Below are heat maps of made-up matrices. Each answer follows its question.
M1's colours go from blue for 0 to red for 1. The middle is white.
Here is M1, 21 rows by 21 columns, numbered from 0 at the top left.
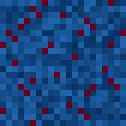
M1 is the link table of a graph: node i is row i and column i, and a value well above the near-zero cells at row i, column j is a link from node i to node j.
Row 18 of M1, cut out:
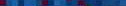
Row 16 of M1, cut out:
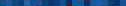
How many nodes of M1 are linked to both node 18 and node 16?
0
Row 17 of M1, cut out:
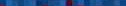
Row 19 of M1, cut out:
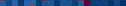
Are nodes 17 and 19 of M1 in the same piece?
no
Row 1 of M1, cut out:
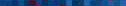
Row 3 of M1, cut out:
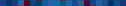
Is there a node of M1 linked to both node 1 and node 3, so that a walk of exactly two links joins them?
no
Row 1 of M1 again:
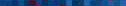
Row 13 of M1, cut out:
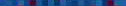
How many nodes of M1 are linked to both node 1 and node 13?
1
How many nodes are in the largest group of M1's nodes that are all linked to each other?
3
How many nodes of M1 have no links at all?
1
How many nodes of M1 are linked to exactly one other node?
10
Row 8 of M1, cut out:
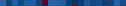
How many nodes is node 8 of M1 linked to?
1
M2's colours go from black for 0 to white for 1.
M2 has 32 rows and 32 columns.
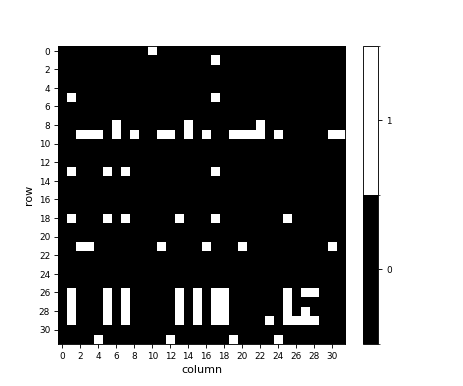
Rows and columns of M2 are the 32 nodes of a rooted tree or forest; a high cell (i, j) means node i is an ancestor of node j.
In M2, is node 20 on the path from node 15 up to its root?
no
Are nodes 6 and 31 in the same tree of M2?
yes
